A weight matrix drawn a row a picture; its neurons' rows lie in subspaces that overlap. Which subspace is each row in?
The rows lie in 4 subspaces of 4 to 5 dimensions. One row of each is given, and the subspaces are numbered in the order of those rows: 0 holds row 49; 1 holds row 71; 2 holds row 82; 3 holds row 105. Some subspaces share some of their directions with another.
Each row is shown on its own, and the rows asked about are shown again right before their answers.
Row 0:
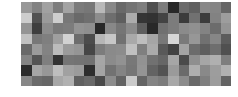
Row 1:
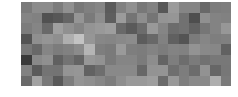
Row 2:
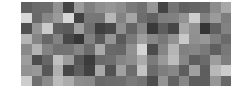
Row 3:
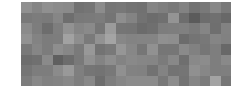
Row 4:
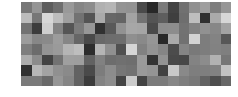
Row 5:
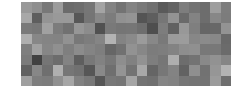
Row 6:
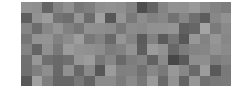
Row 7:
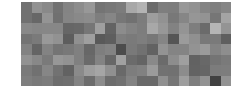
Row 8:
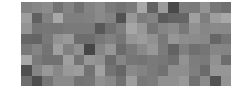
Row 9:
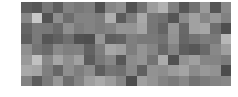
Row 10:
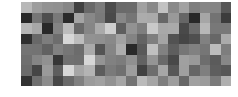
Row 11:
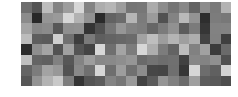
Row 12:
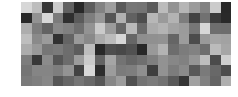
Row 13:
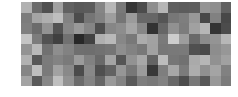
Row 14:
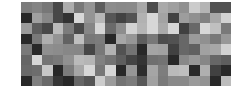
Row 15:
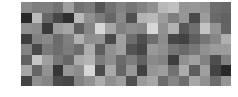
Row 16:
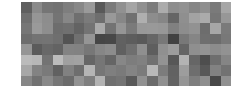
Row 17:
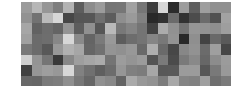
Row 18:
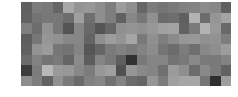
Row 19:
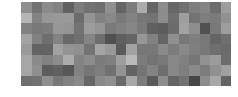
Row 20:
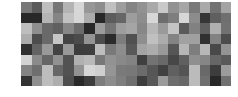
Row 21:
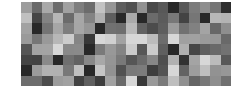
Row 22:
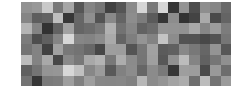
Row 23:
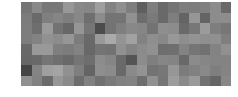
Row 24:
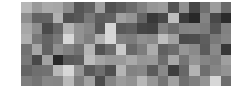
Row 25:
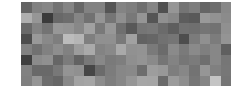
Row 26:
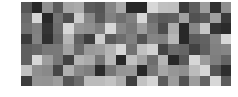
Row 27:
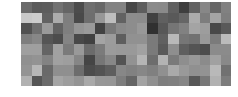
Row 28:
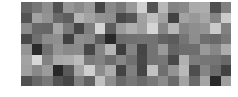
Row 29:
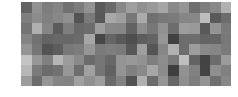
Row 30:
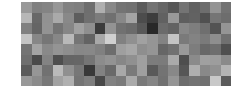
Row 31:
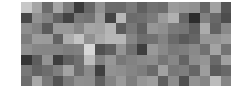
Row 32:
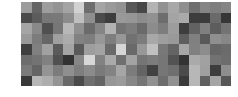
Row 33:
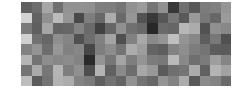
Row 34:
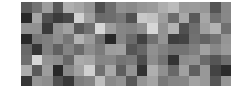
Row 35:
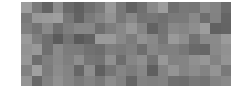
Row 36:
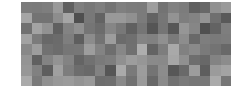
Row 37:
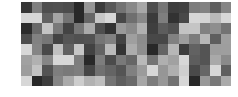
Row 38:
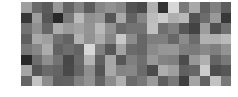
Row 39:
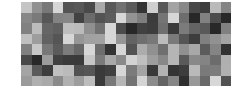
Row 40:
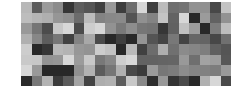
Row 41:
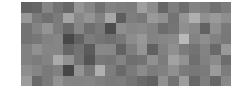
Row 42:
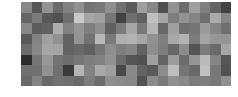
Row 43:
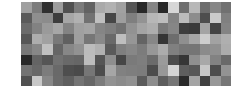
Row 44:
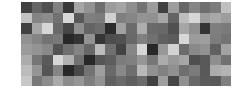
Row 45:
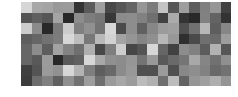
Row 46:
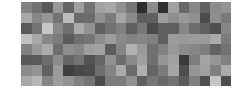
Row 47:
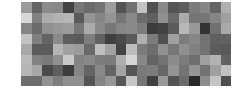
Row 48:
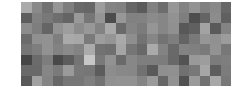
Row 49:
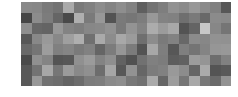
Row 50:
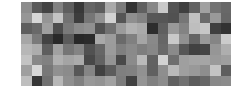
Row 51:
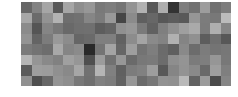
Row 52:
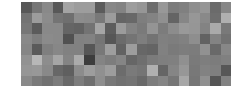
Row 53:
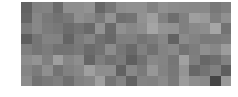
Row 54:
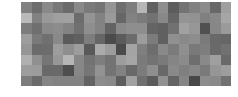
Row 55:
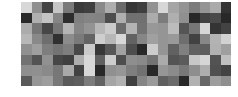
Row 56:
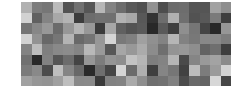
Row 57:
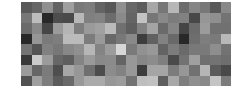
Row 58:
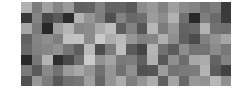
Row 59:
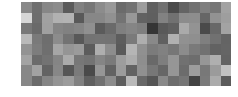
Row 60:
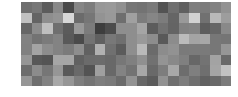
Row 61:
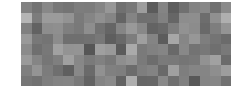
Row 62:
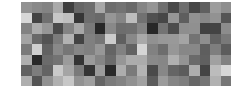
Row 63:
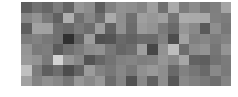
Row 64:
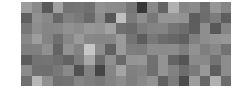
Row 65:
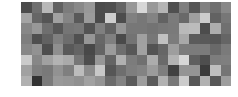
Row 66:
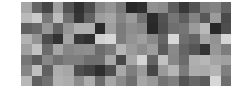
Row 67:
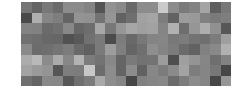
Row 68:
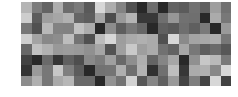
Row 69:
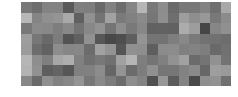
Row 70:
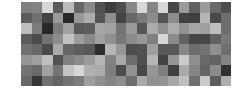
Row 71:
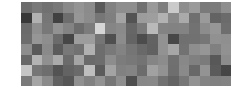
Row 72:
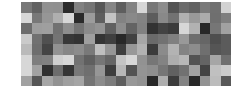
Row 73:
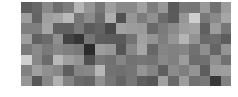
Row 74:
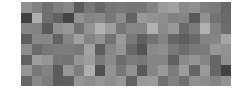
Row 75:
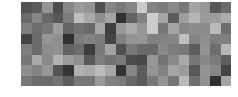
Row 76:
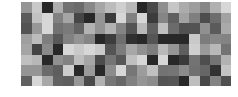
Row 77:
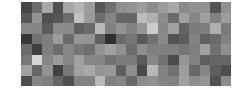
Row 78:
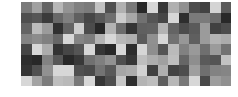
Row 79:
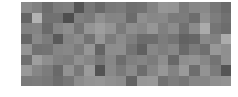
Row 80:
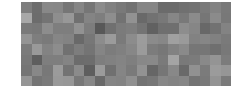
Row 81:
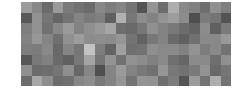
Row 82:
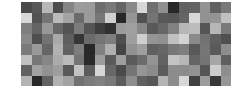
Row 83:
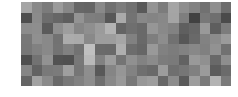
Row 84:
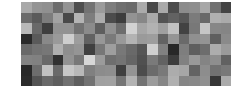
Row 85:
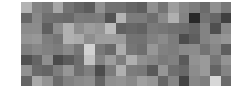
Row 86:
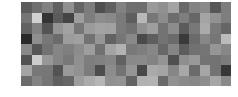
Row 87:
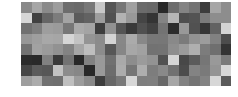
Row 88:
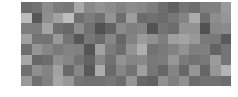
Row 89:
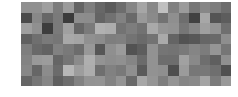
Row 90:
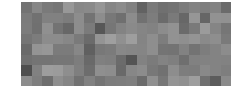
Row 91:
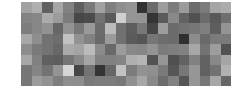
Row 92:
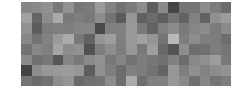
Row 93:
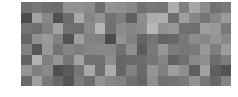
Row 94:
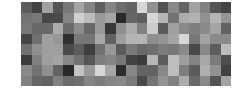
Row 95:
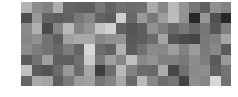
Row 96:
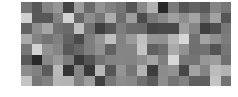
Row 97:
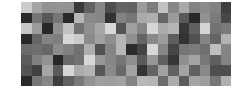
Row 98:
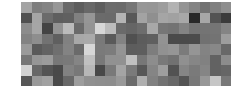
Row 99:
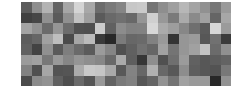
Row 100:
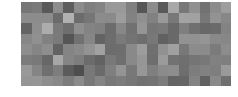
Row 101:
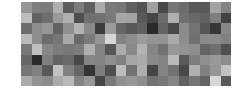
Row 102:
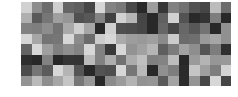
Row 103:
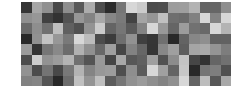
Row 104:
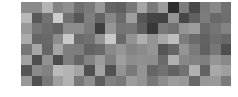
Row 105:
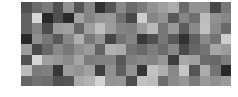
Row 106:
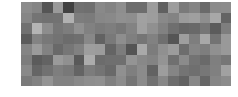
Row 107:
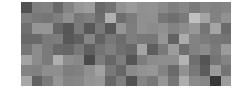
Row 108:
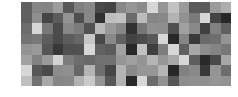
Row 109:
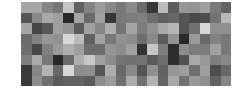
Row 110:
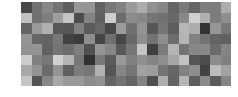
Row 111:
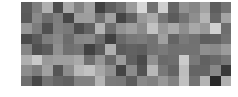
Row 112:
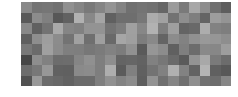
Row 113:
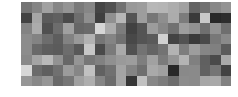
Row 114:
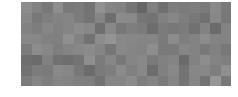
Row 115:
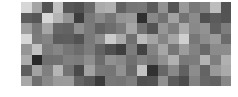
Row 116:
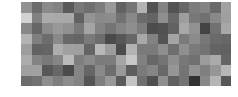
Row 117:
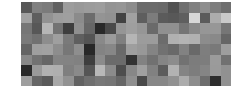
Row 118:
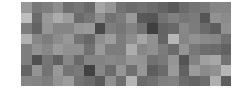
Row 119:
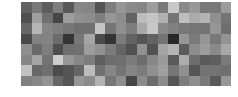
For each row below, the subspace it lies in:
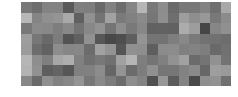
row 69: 0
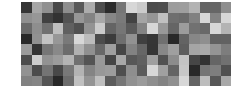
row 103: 3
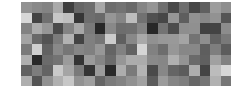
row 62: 1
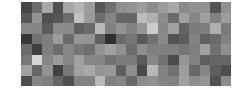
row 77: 3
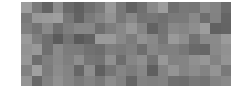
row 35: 3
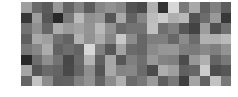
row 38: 2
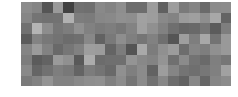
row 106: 1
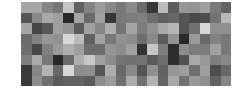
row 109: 2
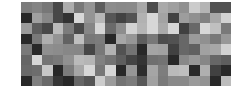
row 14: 1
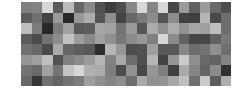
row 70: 2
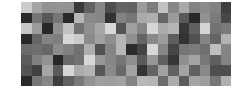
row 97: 1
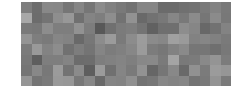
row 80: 2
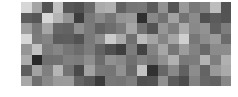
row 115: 3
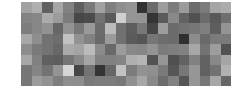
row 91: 2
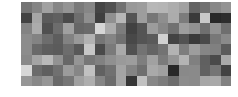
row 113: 1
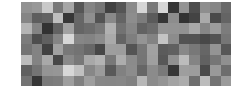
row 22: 1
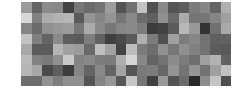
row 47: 0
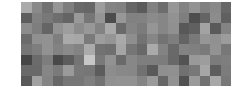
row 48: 1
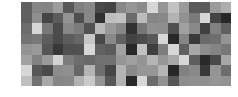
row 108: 0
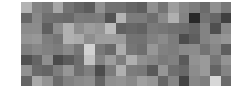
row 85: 0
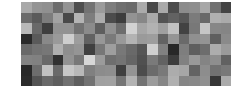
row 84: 1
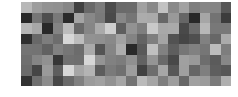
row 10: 1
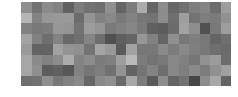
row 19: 0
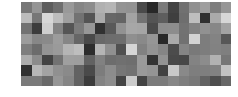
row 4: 2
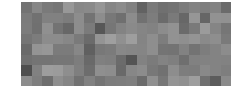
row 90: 0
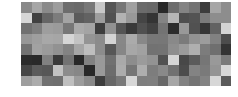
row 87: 3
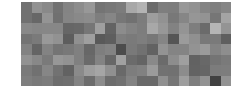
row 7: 3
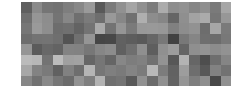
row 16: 2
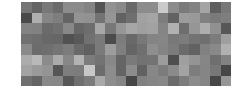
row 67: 3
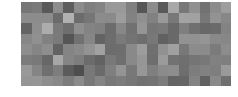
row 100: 2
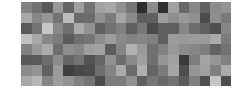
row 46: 1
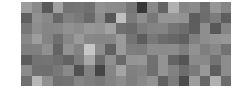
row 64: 2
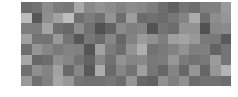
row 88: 3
